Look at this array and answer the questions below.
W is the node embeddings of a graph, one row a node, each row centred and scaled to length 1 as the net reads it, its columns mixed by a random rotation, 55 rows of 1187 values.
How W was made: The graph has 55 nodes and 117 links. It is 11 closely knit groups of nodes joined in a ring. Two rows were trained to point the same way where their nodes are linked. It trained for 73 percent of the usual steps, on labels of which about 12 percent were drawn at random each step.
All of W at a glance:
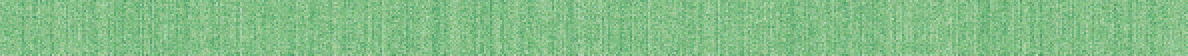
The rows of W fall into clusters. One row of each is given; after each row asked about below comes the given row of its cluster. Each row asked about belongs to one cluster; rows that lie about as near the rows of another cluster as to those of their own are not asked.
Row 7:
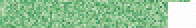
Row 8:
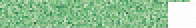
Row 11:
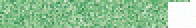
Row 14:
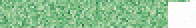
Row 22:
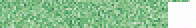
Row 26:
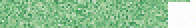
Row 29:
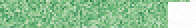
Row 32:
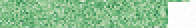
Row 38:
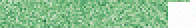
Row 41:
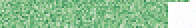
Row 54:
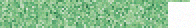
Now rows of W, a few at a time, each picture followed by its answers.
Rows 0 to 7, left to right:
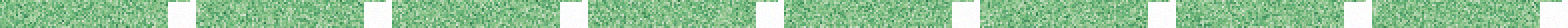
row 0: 8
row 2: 22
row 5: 26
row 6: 29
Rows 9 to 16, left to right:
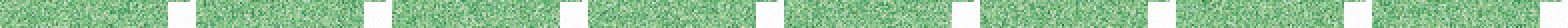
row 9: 41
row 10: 54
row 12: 41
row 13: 7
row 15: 29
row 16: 54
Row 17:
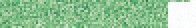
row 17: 54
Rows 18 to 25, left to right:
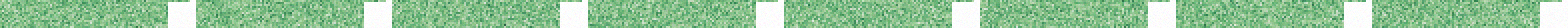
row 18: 38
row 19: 32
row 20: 11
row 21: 7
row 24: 26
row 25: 29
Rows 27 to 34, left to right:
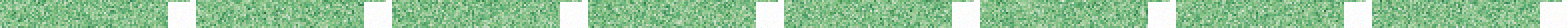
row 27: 41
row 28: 14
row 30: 26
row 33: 29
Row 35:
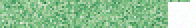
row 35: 26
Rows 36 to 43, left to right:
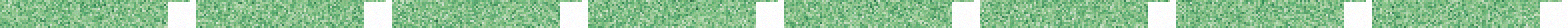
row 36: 38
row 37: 26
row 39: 29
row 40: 54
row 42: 11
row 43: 8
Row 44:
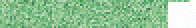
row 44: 7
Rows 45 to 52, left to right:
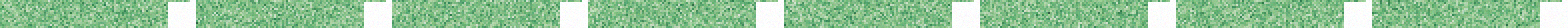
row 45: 38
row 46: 22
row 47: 11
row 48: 22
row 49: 38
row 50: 14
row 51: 32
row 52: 54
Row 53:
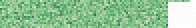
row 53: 8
